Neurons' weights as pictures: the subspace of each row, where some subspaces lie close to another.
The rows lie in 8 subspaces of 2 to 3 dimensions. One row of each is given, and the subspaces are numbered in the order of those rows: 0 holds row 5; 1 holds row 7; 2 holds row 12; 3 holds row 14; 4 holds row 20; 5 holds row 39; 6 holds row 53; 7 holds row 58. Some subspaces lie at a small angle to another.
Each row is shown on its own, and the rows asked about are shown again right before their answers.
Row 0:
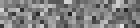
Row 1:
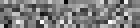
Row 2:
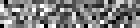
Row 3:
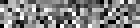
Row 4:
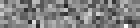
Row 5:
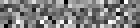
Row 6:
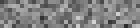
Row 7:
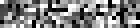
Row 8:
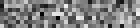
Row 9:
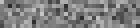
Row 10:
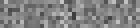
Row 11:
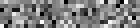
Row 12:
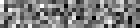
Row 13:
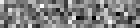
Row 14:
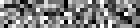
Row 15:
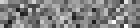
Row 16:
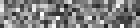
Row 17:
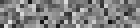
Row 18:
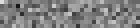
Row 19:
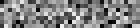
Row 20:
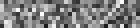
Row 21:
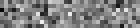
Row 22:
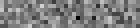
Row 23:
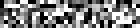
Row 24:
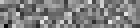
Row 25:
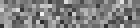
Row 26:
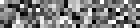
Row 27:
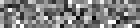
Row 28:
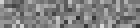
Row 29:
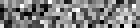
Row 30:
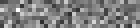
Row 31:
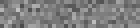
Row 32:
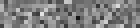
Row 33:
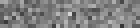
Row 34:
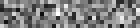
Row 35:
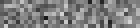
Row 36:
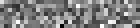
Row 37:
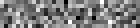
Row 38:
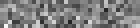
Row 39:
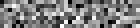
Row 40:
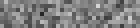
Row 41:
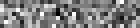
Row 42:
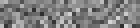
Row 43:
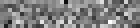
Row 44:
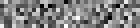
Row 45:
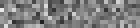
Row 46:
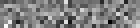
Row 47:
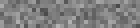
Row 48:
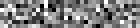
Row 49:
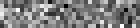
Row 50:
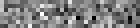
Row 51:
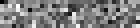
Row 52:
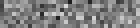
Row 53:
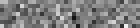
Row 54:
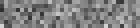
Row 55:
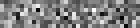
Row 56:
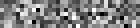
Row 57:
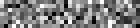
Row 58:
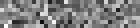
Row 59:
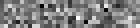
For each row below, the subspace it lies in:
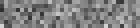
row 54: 4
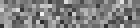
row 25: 0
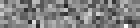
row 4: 1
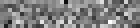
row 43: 0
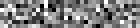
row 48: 7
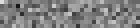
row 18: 1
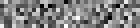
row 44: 7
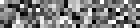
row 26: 1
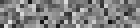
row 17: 3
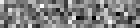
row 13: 2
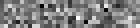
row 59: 7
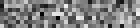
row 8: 4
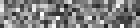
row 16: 4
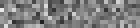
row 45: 7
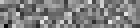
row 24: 3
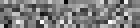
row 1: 0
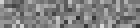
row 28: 5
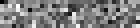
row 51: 1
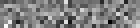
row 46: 0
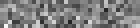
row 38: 7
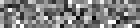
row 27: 5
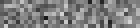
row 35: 3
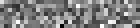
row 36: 5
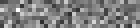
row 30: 3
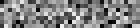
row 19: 5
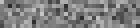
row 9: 1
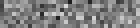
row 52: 4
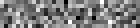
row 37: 2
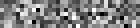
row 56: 1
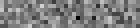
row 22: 2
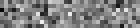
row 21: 7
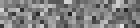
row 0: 7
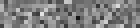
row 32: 7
